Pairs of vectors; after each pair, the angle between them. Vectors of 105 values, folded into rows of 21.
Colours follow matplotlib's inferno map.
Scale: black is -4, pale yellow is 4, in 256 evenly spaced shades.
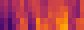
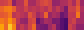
nearly opposite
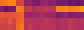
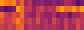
nearly parallel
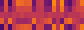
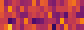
partly opposed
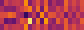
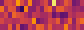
orthogonal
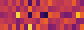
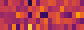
nearly parallel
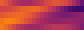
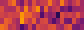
partly aligned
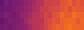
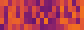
orthogonal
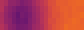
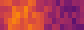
nearly opposite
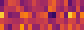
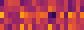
nearly parallel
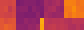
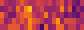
partly opposed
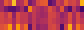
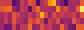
partly opposed
